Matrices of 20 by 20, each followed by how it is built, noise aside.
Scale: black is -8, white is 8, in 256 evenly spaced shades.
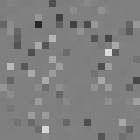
sparse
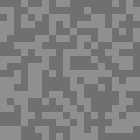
noise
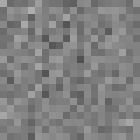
noise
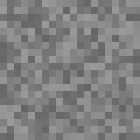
noise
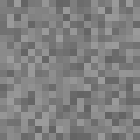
noise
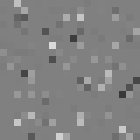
sparse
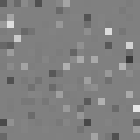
sparse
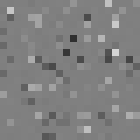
sparse
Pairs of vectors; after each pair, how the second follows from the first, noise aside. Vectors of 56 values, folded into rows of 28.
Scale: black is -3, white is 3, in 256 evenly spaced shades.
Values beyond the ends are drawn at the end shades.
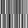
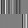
partly zeroed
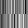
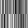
wrapped around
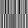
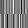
wrapped around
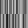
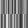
negated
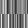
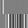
partly zeroed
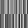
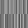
shrunk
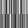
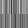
shrunk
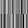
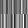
negated
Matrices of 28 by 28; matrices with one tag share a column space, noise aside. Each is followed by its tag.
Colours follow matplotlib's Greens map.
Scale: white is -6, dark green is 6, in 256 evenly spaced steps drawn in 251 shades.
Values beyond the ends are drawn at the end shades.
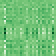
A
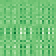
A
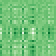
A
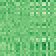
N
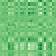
N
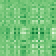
A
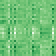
A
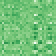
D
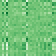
N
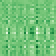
A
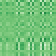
N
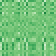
N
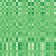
N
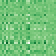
D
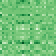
D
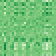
N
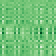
A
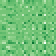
D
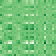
D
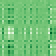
A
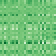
D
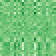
N
